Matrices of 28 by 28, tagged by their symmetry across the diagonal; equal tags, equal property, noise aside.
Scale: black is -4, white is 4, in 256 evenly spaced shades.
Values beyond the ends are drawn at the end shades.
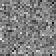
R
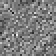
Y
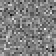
R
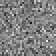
R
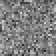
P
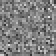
P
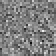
P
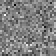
P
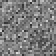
Y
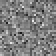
P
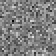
R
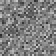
Y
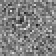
Y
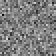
R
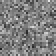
P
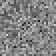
Y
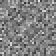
Y
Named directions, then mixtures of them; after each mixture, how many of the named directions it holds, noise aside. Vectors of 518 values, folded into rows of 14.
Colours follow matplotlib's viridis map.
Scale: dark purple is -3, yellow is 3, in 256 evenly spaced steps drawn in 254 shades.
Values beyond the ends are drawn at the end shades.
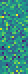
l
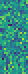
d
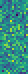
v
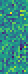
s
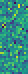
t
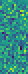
two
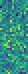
one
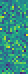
two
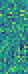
one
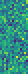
three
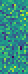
two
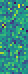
one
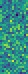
one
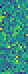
three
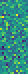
one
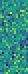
two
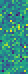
two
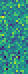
three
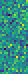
three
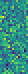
three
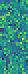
one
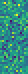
three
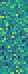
one
